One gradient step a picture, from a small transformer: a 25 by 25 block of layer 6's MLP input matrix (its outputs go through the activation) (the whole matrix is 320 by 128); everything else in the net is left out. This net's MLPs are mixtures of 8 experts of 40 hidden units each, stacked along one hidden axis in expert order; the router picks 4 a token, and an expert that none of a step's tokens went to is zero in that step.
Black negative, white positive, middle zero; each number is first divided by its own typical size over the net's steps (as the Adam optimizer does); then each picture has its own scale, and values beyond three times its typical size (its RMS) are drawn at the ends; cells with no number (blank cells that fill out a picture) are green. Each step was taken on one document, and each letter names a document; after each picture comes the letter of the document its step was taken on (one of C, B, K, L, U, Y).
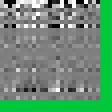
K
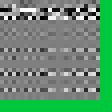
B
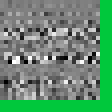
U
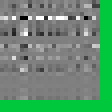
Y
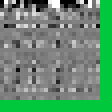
K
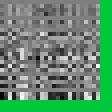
U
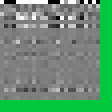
K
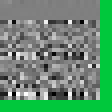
U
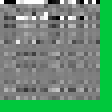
K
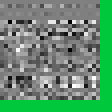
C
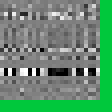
B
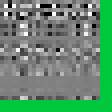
Y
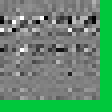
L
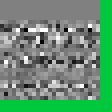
C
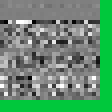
C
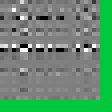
Y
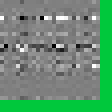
L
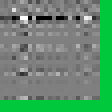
Y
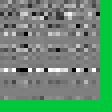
Y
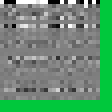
K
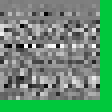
C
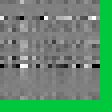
L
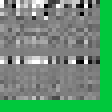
K
